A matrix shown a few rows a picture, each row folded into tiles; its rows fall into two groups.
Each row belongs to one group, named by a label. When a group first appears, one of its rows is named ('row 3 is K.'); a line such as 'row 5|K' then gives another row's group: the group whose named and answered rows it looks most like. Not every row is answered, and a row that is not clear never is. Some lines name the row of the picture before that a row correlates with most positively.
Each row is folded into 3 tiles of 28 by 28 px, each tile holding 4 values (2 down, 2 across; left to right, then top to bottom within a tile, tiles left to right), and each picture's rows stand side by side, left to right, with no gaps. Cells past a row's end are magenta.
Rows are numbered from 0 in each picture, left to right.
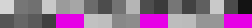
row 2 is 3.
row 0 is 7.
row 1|3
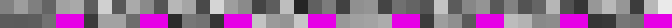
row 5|7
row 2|7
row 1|7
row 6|3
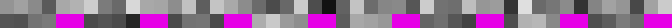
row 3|3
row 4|7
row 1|7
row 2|7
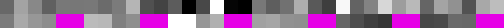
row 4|7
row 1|3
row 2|3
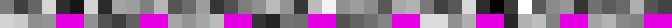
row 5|3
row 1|7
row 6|7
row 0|3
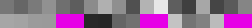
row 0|3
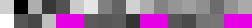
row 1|7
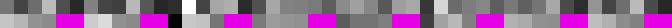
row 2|7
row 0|3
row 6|3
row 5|7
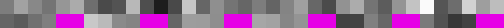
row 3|3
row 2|7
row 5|7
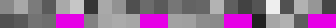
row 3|7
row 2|3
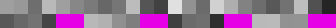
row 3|3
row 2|7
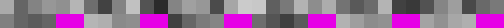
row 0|7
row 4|3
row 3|7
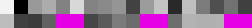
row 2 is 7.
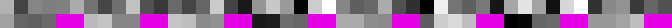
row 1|3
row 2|3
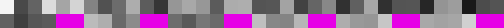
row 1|3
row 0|7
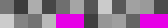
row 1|7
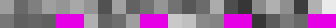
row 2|3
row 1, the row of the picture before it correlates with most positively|0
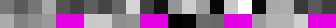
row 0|3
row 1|3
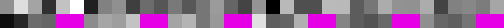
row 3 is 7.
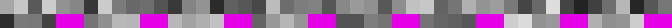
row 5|7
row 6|3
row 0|7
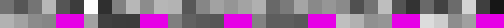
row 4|3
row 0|3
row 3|7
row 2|7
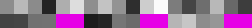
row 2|3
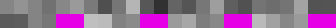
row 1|3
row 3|3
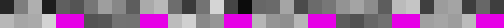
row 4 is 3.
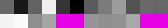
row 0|3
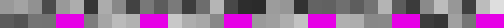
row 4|3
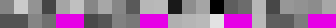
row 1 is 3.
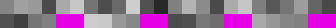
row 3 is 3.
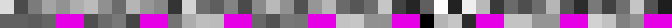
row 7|3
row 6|3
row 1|7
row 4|3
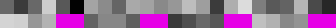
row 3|3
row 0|3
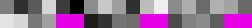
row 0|3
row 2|7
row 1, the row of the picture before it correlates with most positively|2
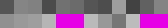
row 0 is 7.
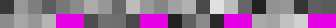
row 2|7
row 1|7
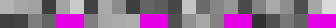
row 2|7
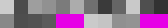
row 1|3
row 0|7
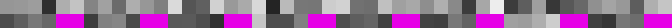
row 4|7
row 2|7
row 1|7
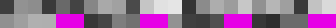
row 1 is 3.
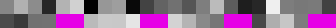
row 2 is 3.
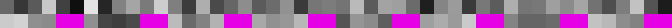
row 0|3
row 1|7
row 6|7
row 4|7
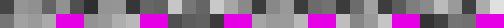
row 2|7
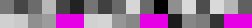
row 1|3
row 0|3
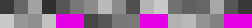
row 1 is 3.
